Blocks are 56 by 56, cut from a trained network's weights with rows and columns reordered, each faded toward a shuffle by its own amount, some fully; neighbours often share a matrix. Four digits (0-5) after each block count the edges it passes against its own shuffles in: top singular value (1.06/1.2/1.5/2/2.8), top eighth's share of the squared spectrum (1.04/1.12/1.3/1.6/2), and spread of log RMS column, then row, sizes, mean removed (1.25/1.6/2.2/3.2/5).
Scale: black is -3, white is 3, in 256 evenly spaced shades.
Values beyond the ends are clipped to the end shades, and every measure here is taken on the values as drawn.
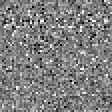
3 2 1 2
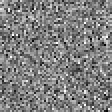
2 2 1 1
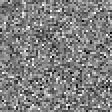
1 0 0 0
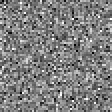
1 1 1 0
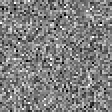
2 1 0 0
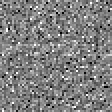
0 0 0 0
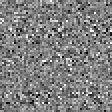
2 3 0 2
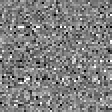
3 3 0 2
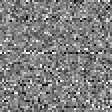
3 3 0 3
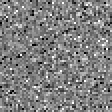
1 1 0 0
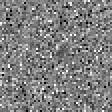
0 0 0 0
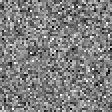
0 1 0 0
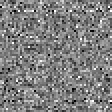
3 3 0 2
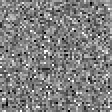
1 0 0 0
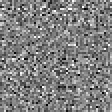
3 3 0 2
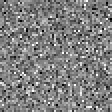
1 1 0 1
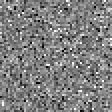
0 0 0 0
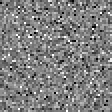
0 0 0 0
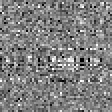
4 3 1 3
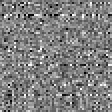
4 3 0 3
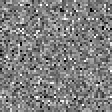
2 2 0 2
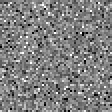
0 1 0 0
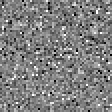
2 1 0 0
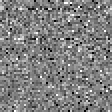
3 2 0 1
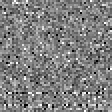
3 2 0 2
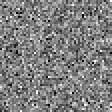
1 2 1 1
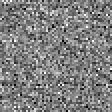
2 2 0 1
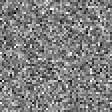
2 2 0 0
